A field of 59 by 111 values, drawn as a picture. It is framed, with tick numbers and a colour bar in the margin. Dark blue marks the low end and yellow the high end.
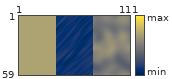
It is made of 1 by 3 panels. Panel 1,1: high, flat. Panel 1,2: very low, slanting up to the right, faint in contrast. Panel 1,3: middling, smooth.
